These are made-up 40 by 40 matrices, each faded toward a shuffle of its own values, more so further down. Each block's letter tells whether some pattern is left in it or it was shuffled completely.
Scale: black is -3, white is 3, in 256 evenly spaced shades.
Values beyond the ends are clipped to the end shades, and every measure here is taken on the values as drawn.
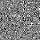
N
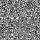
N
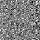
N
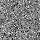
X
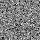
X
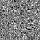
N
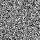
X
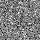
X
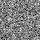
X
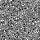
X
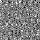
N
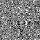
N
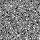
X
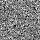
X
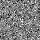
X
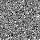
X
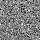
X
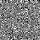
N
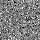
X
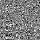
N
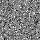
X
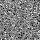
X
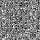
N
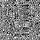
N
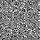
N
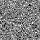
N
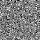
N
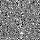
N
